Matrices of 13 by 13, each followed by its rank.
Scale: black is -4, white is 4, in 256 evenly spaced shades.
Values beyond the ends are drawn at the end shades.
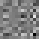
two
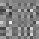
two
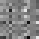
two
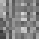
two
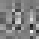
two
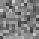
full rank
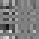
two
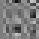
two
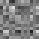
two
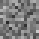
full rank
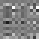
two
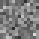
full rank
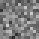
full rank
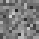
full rank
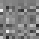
two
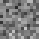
full rank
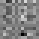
two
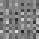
two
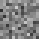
full rank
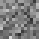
full rank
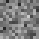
full rank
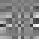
two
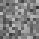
full rank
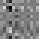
two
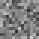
full rank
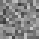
full rank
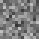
full rank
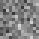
full rank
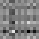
two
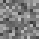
full rank
